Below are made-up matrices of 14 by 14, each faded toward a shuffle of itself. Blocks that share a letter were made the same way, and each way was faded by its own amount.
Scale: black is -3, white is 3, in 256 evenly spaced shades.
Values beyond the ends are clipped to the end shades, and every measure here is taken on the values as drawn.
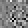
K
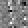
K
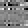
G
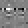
G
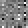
K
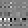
G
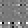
G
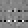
G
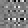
G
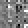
K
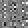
K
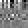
G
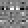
G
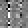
K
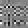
G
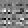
G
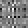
G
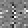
K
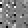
K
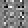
K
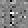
K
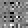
G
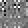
K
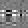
G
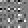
G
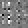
K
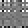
G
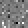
K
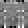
G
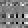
G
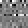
G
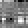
G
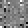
K
